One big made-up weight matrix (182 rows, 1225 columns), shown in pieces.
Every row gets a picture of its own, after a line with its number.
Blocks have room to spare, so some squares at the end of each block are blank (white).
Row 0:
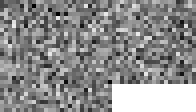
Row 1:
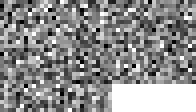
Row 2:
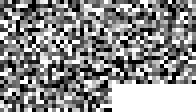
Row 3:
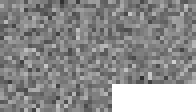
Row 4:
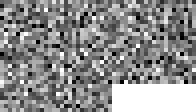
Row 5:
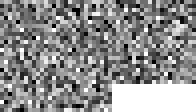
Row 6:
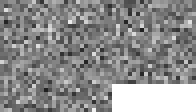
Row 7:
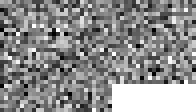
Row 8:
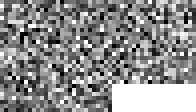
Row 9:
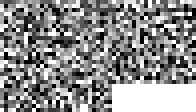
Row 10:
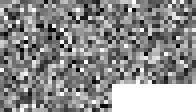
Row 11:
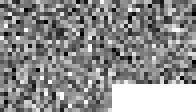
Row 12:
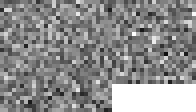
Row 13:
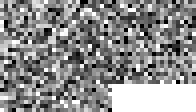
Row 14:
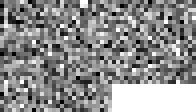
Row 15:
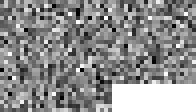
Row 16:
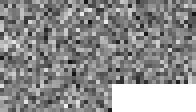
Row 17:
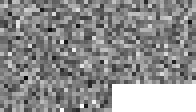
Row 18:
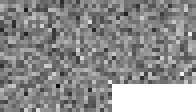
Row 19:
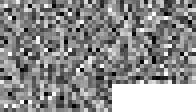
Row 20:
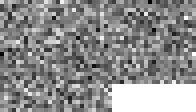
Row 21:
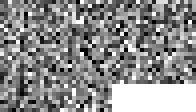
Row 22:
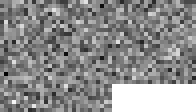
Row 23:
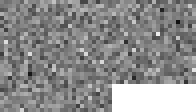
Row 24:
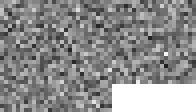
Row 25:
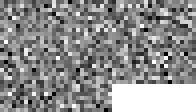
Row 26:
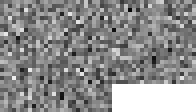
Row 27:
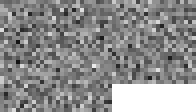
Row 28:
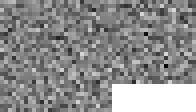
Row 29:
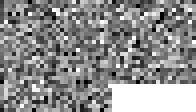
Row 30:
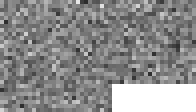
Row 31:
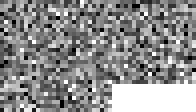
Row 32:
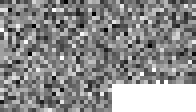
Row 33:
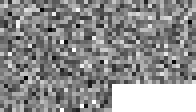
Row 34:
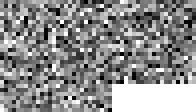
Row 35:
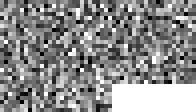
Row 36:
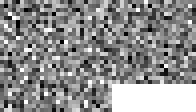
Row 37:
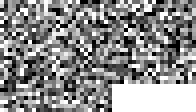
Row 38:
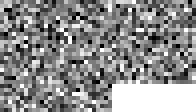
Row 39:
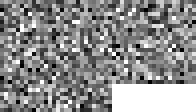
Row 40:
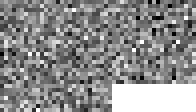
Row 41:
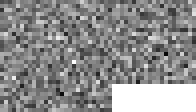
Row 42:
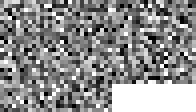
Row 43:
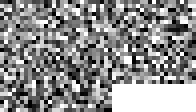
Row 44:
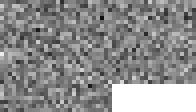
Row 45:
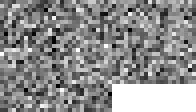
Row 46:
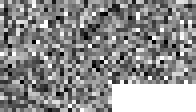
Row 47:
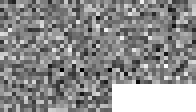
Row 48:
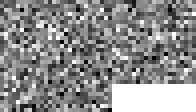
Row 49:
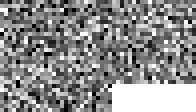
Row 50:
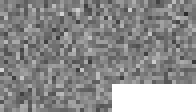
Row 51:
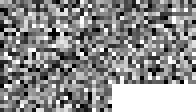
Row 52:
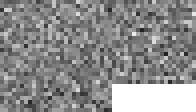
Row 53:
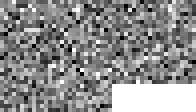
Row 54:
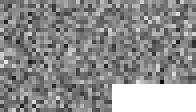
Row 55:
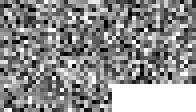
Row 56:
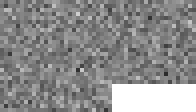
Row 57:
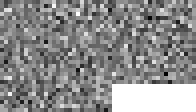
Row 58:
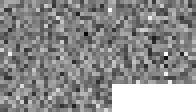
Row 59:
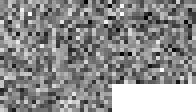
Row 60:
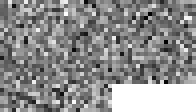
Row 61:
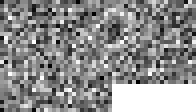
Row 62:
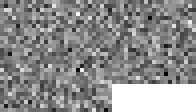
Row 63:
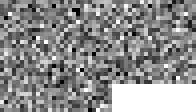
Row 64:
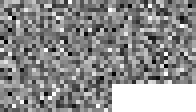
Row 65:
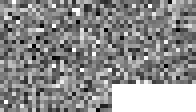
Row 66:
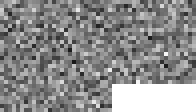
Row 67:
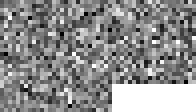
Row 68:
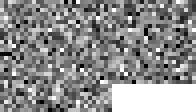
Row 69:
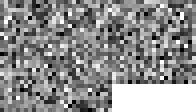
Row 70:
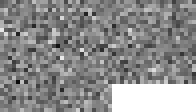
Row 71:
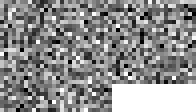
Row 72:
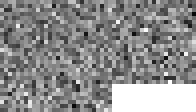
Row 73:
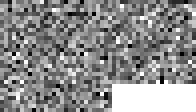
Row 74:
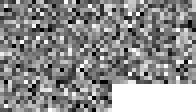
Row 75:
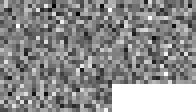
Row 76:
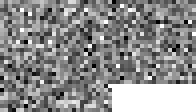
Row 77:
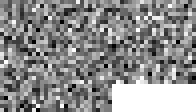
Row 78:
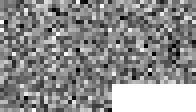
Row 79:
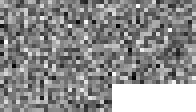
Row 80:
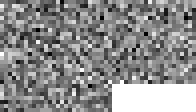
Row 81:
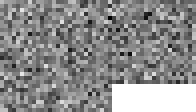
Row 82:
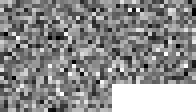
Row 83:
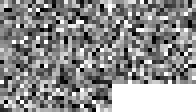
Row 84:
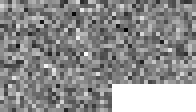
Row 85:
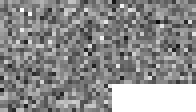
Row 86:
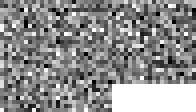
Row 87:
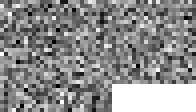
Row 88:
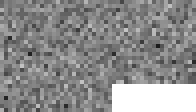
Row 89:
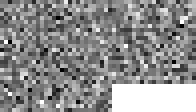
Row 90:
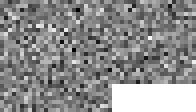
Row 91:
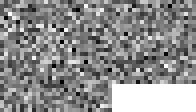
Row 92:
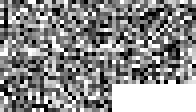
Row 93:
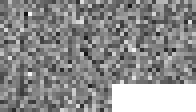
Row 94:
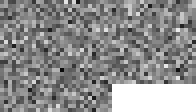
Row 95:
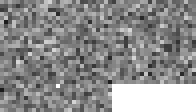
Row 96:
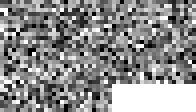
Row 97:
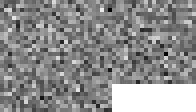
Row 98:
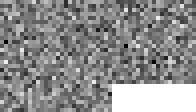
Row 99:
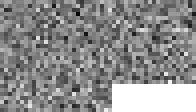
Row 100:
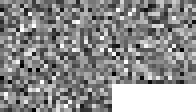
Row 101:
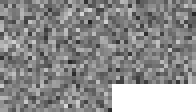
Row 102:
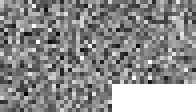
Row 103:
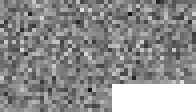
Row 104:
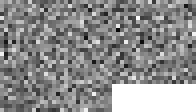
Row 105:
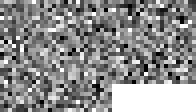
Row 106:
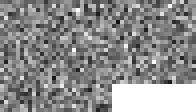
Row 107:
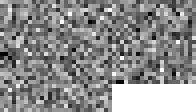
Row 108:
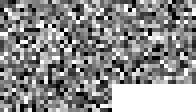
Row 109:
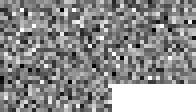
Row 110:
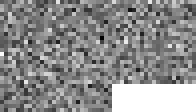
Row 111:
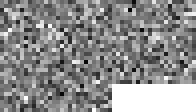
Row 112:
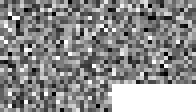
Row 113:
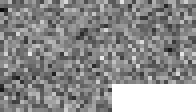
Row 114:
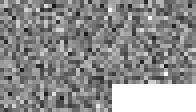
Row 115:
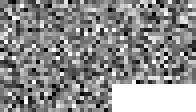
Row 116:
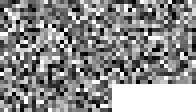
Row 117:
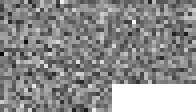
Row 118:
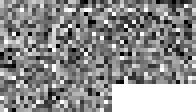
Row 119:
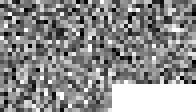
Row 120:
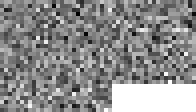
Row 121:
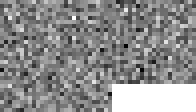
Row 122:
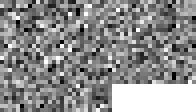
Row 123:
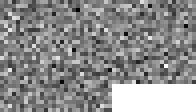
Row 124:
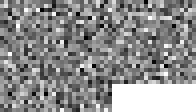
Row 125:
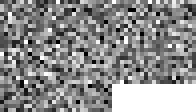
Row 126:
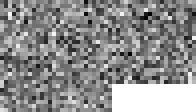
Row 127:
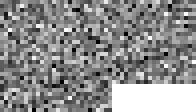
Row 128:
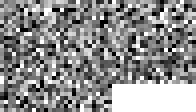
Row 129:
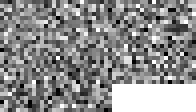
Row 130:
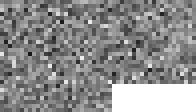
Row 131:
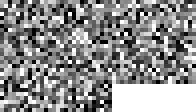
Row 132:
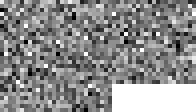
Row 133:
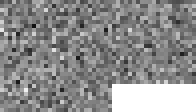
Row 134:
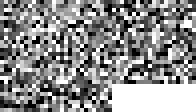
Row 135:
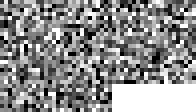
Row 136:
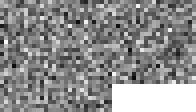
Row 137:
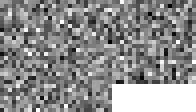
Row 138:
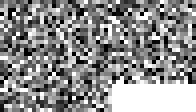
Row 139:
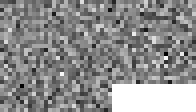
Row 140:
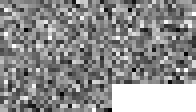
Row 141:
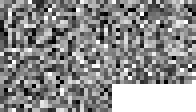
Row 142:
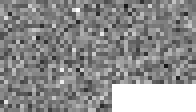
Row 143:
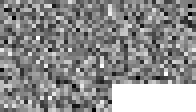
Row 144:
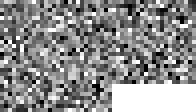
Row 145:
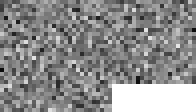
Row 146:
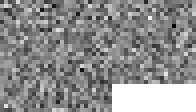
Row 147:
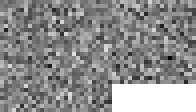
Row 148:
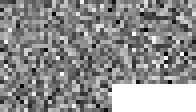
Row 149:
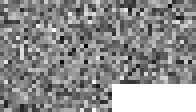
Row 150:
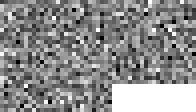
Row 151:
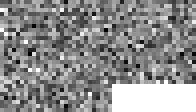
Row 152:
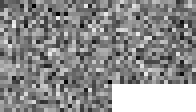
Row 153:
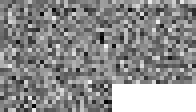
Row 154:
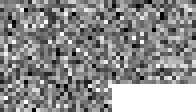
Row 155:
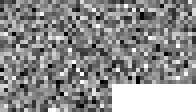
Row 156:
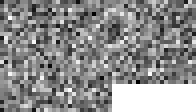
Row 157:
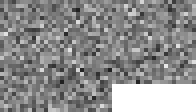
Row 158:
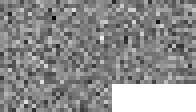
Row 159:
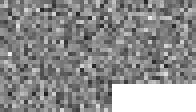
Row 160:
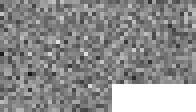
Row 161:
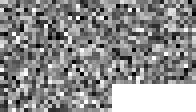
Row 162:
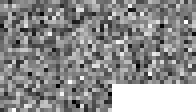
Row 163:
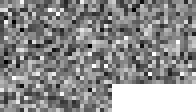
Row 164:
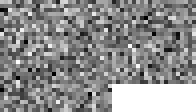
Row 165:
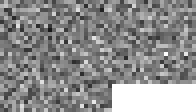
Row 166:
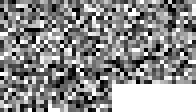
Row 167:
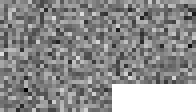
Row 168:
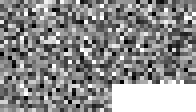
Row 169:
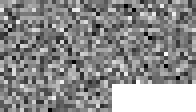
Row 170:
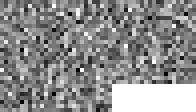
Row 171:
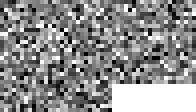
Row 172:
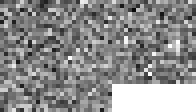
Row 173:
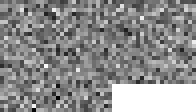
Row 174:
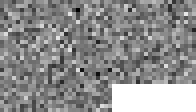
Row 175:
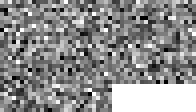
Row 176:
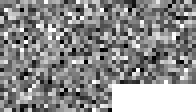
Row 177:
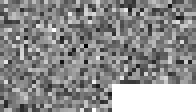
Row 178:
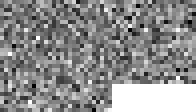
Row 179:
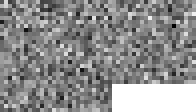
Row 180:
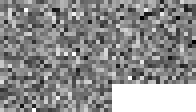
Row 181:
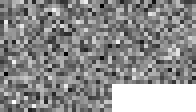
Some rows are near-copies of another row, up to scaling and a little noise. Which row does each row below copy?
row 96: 151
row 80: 44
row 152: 0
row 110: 125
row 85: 76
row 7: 51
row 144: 105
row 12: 52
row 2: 123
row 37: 30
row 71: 167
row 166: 157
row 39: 100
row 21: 93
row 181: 22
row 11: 119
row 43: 129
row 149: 177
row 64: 42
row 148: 139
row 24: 66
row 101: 16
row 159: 124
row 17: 33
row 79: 136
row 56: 62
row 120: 99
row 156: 61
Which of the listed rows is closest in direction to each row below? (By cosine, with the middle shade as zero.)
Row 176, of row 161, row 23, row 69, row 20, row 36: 36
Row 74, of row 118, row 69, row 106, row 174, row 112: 174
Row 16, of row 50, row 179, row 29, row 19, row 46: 29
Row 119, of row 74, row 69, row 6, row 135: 74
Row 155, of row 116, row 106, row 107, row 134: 116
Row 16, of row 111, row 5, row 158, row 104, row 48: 158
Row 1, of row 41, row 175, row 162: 175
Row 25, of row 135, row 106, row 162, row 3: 106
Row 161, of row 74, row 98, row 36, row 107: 36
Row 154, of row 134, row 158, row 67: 158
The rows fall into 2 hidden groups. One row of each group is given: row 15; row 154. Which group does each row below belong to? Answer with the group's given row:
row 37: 154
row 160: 154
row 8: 154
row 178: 15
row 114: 15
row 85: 154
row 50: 15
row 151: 154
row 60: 154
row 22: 154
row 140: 15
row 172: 154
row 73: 154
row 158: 154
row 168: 154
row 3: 154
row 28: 15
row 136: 154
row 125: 154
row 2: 15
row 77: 154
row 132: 154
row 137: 154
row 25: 15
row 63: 15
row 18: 154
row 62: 15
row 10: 15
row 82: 15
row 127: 15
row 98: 15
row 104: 154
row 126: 154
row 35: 15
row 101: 154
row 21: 154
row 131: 154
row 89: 15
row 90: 15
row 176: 15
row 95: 154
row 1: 154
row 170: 15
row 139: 15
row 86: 154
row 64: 15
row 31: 154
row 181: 154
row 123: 15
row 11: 15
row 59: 154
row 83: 15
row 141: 154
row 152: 154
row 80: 154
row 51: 154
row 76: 154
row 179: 15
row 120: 15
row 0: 154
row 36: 15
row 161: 15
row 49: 154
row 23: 154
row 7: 154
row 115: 15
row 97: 15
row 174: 15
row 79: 154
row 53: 15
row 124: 15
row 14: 154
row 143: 15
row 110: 154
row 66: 15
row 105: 15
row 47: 15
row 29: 154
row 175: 154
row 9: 154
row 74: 15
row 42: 15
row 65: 15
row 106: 15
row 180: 154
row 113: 154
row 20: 154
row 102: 154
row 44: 154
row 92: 154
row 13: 154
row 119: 15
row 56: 15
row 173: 154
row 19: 15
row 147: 154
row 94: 15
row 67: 154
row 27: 154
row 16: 154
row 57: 15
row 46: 154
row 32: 154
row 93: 154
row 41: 15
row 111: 15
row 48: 15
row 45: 154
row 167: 154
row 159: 15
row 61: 154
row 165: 15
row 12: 15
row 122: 15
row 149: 15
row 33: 15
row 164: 154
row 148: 15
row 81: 154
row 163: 154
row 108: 15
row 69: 154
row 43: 15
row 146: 15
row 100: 154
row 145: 15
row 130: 154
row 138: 154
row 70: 154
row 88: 154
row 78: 154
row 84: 154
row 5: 15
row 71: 154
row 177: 15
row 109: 154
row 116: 15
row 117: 154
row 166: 15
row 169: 15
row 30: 154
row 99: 15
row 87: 154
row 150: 154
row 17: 15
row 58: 15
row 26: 15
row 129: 15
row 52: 15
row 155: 15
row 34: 154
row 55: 15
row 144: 15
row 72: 15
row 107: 154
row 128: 154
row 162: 154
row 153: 154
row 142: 15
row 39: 154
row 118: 154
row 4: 154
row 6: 15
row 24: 15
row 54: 154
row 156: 154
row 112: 15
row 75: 15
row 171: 15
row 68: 15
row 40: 154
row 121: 15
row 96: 154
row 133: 154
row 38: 15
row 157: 15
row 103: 154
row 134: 15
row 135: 15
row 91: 15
